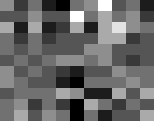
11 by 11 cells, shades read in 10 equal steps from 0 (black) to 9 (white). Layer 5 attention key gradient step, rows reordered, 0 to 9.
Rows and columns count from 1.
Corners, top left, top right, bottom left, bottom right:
5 1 4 6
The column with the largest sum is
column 8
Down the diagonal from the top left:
5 3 6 2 3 5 3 4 6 4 6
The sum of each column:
46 37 42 33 31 36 40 50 47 40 39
